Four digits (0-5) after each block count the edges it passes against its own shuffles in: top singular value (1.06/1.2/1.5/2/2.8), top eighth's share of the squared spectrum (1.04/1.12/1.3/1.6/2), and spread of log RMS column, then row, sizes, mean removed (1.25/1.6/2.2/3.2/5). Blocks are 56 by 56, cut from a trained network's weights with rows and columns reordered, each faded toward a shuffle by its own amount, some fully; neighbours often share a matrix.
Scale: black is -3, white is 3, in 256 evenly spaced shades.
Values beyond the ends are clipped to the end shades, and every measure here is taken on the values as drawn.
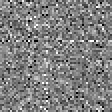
3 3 2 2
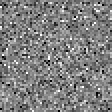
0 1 0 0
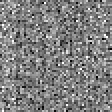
2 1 0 1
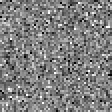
0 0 0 0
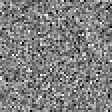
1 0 0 0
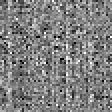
3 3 0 3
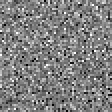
0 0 0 0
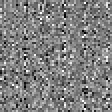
3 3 3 1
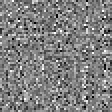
3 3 3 0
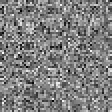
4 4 2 1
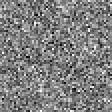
1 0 0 0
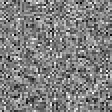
3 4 2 1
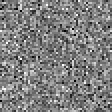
3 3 1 0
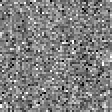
1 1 0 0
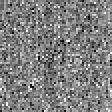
1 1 0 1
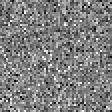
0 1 0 1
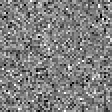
1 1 1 0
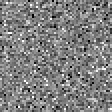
1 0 0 0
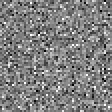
2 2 2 0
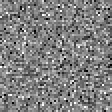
1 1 0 0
